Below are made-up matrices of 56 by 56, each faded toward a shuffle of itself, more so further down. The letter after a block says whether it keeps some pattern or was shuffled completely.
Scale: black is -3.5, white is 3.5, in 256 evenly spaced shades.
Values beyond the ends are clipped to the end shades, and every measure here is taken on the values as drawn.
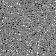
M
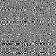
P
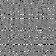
P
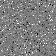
M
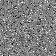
M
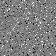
M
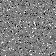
M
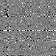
P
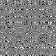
P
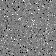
M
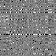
P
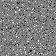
M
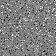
M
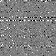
P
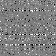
P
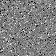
M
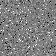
M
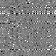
P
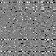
P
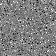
M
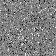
M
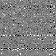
P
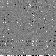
P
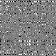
P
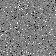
M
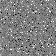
M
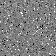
M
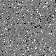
M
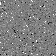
M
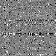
P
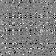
P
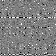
P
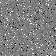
M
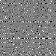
P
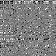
P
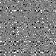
P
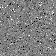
M
